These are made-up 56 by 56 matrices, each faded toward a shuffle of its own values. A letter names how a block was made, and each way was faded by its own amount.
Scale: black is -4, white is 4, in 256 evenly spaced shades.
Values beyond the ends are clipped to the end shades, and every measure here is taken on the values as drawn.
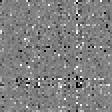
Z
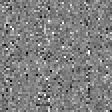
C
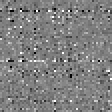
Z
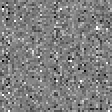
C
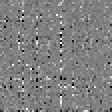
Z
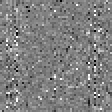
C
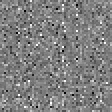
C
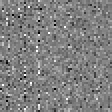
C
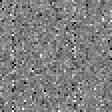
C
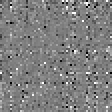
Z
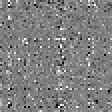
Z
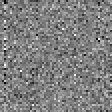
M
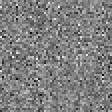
M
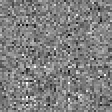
M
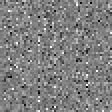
C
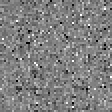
C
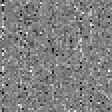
C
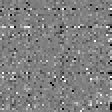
Z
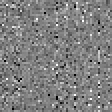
C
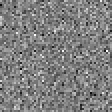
M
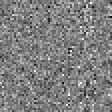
M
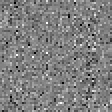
C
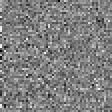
M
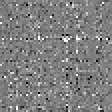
Z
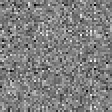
M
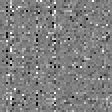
Z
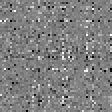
Z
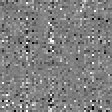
Z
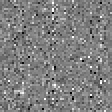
C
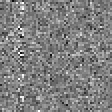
M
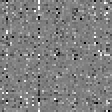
Z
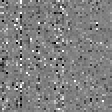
Z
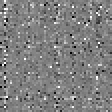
Z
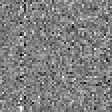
M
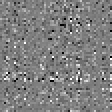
Z
